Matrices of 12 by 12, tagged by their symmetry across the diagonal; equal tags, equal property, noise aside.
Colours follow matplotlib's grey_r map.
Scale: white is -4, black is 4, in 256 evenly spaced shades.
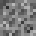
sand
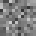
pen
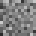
pen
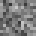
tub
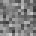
pen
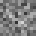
tub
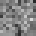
tub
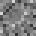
sand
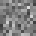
tub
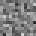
pen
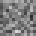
pen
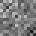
sand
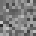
tub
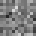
pen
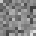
sand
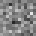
tub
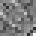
sand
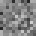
sand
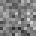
pen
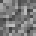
sand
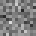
pen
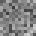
sand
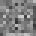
pen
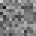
tub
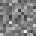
tub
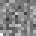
tub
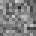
tub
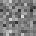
pen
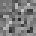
sand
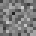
sand
